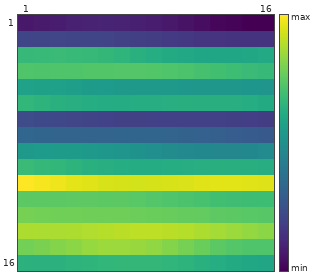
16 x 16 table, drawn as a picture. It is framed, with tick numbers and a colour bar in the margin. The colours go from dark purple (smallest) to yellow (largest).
Horizontal stripes repeat 2 times down the table. There is an overall slope up to the bottom. The ninth with the lowest average is the top right. Streaks run across, left to right.
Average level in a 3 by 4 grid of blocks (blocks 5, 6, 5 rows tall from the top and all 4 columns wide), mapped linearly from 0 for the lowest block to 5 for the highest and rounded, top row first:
1 1 0 0 | 2 2 2 2 | 5 5 5 4
